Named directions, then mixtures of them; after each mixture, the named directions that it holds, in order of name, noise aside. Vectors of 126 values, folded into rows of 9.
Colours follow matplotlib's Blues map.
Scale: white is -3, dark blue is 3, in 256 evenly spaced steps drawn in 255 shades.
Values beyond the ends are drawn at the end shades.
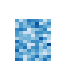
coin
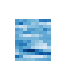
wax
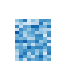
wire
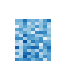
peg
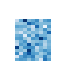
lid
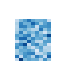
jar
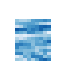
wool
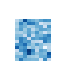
jar, lid, wax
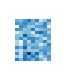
peg, wire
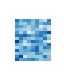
coin, jar, wool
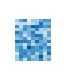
wire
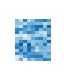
lid, wire, wool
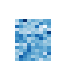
lid, wire, wool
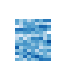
peg, wool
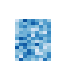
jar, lid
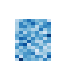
jar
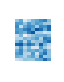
coin, peg, wool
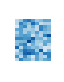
jar, peg, wax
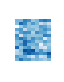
jar, peg, wax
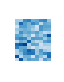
jar, wax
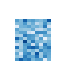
peg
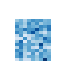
peg, wool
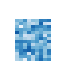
wax, wire, wool
